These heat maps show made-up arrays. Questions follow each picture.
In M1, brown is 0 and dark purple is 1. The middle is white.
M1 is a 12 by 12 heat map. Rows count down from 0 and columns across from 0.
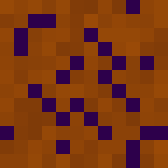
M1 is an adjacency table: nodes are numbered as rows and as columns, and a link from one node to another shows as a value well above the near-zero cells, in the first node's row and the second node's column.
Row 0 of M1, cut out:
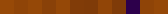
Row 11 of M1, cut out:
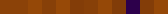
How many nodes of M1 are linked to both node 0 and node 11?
1
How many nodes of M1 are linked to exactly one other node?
2
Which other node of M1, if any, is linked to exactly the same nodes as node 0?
node 11
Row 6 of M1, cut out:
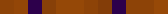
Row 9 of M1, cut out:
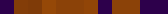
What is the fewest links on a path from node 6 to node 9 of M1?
4
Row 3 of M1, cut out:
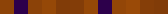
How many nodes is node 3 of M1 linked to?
2
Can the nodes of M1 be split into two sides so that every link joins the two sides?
no
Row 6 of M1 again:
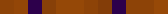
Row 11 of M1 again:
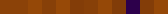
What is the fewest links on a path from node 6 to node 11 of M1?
5
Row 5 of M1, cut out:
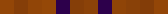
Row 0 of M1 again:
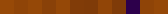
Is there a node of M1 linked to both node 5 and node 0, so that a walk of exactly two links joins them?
no
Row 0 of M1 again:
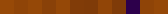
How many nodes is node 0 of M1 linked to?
1
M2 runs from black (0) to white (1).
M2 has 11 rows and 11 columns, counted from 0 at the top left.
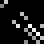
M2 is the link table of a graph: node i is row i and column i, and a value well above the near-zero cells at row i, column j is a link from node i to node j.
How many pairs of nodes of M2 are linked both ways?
8
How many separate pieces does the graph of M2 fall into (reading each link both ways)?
4
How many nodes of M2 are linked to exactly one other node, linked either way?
5
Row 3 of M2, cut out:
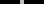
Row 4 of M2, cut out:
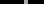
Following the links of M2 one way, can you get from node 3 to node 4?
no
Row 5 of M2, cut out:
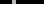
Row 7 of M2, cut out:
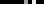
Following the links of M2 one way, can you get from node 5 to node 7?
no
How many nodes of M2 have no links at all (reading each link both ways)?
1
